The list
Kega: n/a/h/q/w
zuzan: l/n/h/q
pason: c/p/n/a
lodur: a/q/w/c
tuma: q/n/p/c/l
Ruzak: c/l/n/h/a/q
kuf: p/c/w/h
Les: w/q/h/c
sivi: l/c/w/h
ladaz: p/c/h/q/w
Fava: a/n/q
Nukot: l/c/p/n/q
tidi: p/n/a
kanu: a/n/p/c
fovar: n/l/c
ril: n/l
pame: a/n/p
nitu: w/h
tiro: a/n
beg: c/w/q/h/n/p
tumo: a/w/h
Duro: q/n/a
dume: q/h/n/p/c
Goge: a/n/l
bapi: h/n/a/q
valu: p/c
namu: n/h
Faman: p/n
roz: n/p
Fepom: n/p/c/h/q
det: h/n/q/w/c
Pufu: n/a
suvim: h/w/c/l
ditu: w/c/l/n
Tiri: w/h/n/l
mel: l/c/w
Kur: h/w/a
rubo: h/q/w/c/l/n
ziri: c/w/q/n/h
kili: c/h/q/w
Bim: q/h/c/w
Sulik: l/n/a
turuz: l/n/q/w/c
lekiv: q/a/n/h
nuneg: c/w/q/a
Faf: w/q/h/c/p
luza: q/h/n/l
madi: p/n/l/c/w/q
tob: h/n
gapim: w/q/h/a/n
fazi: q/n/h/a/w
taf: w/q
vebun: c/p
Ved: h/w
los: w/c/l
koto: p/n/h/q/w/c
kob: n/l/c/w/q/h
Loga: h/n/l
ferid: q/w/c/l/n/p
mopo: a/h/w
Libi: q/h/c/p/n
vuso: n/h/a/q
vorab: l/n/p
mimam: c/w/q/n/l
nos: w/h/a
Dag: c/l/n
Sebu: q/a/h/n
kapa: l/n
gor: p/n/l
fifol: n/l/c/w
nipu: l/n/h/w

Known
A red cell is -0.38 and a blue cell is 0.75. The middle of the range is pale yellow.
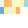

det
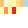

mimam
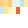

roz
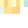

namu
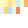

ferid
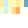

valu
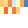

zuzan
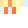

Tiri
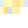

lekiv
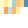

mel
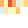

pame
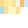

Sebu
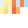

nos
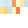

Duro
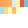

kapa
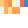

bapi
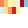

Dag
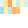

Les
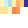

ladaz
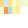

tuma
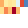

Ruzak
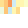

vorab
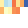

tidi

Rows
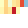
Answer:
ziri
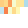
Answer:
Loga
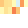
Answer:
vebun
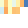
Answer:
Ved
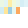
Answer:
dume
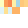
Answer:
Faf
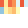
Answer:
tiro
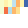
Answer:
nipu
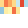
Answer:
gapim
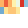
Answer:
tob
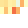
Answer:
beg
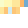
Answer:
Sulik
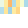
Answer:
turuz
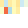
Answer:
luza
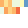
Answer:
vuso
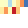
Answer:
kili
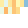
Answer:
mopo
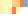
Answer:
kuf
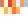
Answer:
Fava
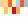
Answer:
taf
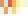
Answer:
Goge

